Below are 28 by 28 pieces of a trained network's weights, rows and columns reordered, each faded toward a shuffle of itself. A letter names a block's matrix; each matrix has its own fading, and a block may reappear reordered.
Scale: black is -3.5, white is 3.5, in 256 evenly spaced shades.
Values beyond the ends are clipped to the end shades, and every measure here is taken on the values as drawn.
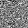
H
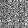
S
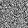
H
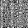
S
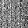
S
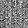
S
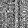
S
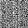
S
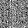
S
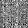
S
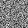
H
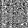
S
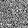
H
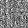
S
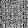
S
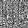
S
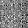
S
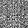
S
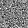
H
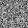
H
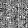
S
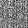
S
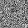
H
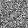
H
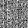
S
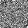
H
